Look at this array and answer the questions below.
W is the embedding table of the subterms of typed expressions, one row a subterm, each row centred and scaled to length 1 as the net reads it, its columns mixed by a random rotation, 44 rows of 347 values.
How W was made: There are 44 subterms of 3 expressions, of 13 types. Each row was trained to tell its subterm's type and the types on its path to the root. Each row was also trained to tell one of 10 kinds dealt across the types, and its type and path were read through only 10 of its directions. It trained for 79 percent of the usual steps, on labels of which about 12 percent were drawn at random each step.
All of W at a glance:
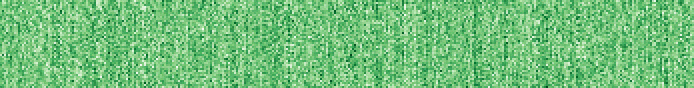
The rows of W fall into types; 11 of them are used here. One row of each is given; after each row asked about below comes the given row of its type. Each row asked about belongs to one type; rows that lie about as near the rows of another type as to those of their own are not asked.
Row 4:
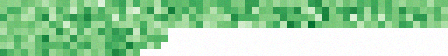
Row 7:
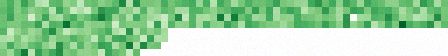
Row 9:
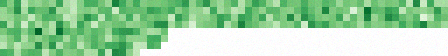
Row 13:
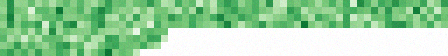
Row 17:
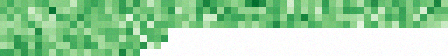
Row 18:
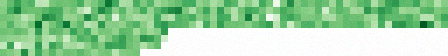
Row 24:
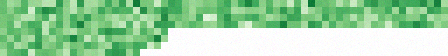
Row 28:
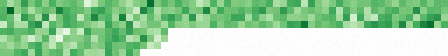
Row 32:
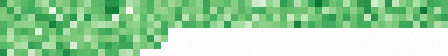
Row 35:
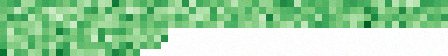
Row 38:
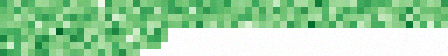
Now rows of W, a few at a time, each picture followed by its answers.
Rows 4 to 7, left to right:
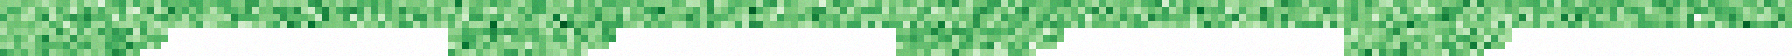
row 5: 38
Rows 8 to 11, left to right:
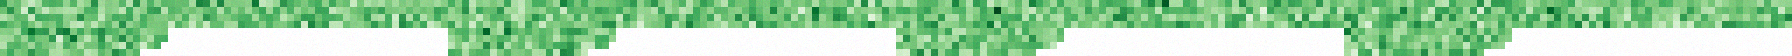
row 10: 28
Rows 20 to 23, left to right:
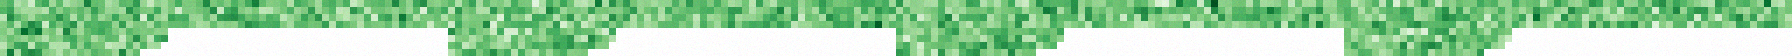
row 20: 17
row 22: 32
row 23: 28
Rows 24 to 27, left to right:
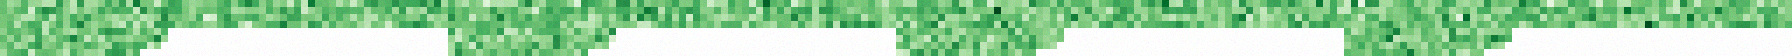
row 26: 28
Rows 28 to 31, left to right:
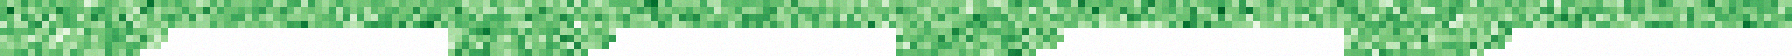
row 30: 4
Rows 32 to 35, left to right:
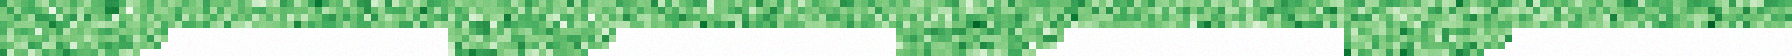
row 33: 24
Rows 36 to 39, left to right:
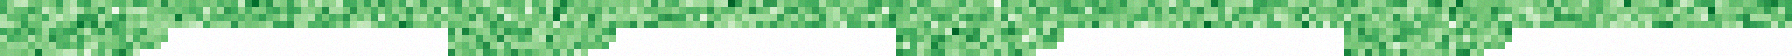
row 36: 4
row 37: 38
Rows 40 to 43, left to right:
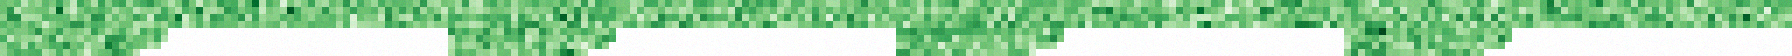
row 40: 4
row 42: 38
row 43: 17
